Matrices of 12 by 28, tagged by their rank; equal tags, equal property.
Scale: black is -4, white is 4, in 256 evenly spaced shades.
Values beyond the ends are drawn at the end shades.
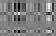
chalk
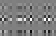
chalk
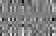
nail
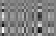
chalk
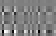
chalk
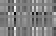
chalk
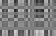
chalk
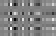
chalk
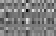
nail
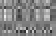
nail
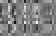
nail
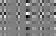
chalk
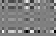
chalk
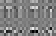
nail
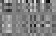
nail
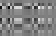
chalk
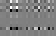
chalk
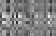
nail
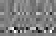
nail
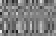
nail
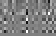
nail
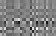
nail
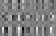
nail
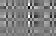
chalk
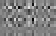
nail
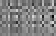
nail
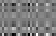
chalk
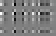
chalk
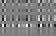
chalk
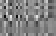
nail
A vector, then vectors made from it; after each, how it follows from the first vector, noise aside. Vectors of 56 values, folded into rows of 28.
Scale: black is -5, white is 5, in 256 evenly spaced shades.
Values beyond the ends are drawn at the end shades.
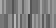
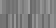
shrunk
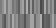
wrapped around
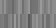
shrunk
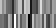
scaled up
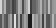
scaled up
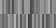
copied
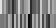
scaled up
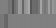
partly zeroed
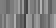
reversed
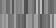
reversed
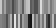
scaled up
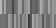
copied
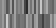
reversed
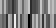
scaled up
